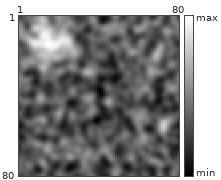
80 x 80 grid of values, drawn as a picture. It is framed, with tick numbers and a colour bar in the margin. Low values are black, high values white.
There are no lone odd cells. The ninth with the highest average is the top left. Neither half mirrors the other. The centre is the ninth with the lowest average. One bump rises in the top left.
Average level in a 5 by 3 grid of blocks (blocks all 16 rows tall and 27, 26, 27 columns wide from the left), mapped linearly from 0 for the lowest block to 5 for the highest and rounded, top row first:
5 1 1 / 3 0 1 / 0 0 0 / 0 0 1 / 1 1 0
